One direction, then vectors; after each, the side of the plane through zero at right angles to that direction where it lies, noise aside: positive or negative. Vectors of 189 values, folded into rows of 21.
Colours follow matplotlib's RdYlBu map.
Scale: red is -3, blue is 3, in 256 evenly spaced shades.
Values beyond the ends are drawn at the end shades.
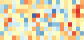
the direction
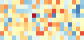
negative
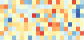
negative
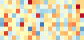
positive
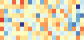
negative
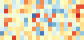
positive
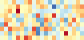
positive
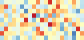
negative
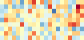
positive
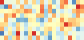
positive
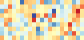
positive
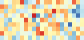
negative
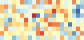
negative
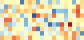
positive
